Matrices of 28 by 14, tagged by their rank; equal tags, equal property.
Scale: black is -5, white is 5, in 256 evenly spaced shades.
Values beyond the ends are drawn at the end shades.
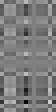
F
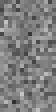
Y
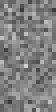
Y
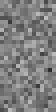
Y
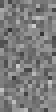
Y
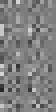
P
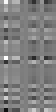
F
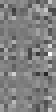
P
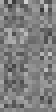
P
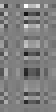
F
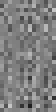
P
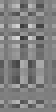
F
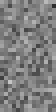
Y
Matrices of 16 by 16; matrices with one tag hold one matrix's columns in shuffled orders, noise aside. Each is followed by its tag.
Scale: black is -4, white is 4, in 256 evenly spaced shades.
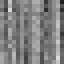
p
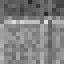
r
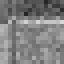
r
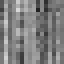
p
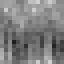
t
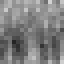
t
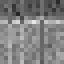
r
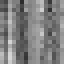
p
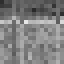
r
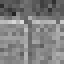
r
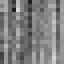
p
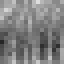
t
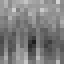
t
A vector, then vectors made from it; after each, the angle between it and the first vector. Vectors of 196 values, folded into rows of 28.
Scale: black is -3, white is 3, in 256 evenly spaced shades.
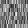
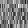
partly aligned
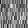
partly opposed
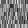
nearly parallel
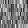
partly aligned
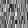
nearly parallel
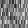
orthogonal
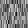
nearly opposite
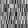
nearly opposite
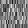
nearly opposite
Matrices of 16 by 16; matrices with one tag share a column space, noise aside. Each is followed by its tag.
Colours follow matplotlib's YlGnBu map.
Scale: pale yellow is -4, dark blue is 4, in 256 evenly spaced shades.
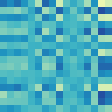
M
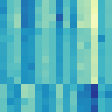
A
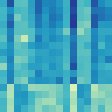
A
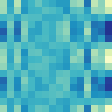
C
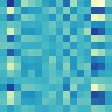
M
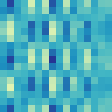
C
